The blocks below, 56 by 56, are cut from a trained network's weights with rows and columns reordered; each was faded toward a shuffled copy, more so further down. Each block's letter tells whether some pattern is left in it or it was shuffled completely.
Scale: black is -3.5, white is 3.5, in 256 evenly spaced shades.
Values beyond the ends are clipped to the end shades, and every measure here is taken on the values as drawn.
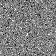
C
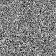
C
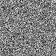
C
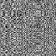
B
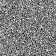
C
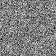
C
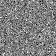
C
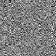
B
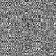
B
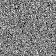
C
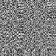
B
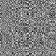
B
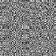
B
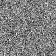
C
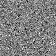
C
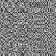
B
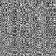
B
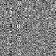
B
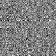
B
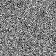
C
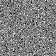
C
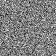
C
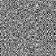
B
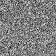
C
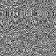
B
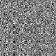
B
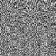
B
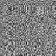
B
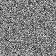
C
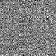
B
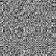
B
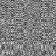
B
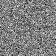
C
